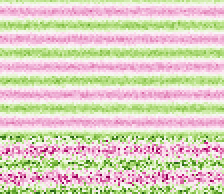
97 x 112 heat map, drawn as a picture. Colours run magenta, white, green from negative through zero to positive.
Average level on the scale: 50%. Seam: horizontal, 70% of the way down, the top part calmer. Slope: none. Stripes: horizontal, repeating 7 times.
